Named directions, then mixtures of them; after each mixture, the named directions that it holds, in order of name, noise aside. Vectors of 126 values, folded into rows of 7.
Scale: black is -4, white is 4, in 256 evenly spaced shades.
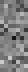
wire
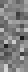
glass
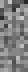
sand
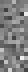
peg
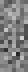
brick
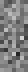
brick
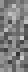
brick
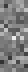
wire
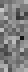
glass, peg, sand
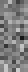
glass, sand, wire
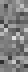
wire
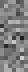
glass, peg, wire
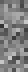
brick, wire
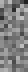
sand
